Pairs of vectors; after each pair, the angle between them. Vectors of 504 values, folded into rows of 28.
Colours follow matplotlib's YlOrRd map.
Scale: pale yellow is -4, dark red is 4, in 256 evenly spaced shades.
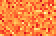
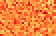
nearly opposite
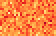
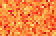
partly aligned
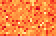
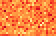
nearly parallel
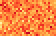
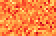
partly aligned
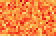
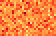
partly opposed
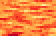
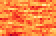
nearly parallel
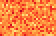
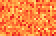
partly opposed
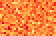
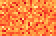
partly opposed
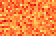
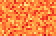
orthogonal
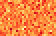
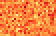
orthogonal
